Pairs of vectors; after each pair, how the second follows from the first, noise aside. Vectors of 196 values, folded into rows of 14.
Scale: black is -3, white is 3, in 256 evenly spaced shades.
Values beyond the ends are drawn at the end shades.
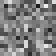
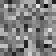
negated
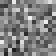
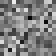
sign-scrambled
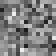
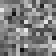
negated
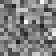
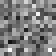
shuffled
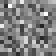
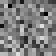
negated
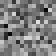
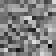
shuffled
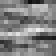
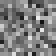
shuffled
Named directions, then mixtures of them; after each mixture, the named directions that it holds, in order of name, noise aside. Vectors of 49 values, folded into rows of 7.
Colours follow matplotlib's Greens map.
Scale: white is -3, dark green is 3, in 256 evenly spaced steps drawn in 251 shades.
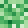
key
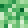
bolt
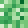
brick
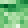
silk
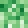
bolt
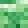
silk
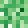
bolt, brick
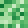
brick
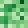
brick, silk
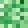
brick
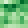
brick, silk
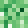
bolt, brick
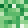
bolt, key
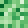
brick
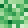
key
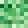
key, silk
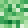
brick, key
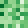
brick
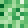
brick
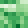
silk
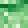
silk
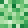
key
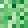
brick, key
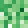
bolt, brick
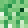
bolt, brick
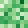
brick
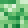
bolt, silk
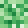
key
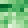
bolt, silk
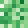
brick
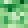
brick, silk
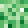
bolt
